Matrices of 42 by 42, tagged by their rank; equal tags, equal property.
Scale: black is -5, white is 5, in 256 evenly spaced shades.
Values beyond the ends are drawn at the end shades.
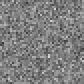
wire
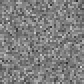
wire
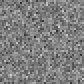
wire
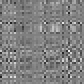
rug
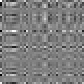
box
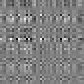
box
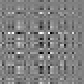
box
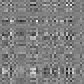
rug
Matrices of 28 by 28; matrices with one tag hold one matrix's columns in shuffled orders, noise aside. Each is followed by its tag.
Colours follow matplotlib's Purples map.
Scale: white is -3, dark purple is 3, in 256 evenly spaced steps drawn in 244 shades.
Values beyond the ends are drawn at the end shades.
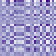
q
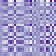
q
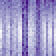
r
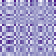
q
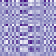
q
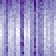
r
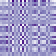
q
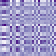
q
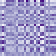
q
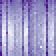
r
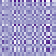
q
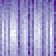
r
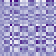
q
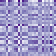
q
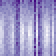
r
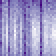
r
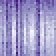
r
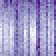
r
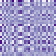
q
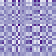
q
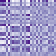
q
